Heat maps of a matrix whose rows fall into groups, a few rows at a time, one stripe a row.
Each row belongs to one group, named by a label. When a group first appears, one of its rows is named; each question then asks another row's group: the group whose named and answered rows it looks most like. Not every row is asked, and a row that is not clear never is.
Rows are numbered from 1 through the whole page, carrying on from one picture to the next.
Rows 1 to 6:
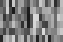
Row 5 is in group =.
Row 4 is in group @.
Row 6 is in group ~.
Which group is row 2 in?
=
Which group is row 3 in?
@
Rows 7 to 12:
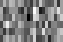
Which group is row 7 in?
~
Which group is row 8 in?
@
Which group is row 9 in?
@
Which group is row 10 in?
~
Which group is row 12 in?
~
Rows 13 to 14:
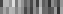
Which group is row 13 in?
~
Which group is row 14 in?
~
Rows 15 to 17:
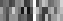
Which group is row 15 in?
=
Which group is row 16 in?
@
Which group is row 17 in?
@
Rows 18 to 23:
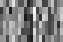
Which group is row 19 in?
=
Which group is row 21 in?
~
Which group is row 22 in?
~
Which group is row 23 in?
@
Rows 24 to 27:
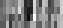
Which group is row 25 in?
~
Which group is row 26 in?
=
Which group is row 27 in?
=
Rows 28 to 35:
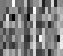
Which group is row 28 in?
@
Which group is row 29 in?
@
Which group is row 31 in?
~
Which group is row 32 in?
=
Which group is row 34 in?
=
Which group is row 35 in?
~
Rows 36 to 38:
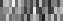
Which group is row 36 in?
~
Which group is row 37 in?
~
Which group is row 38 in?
@
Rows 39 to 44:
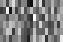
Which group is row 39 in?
@
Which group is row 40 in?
=
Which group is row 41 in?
@
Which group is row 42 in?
~
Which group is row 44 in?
=
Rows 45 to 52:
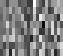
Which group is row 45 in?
@
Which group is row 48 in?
@
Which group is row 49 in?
@
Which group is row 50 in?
~
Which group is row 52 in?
=
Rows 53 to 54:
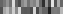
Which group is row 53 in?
@
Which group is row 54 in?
~
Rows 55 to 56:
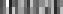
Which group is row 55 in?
=
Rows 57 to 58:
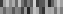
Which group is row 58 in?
@
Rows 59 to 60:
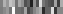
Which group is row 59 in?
~
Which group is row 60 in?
@
